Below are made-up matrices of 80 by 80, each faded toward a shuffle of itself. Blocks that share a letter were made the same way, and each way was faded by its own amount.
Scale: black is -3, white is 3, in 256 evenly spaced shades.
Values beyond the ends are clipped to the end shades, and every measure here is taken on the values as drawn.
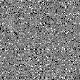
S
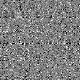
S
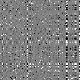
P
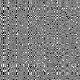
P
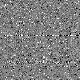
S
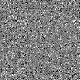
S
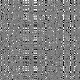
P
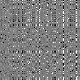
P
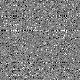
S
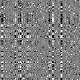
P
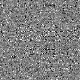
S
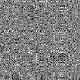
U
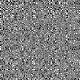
U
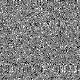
S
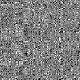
U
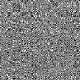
U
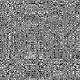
U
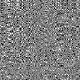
U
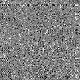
S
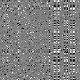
P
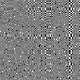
P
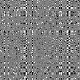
P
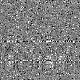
S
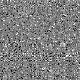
S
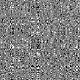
U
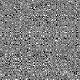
U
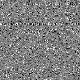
S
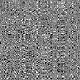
U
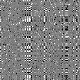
P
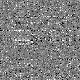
S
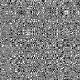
U
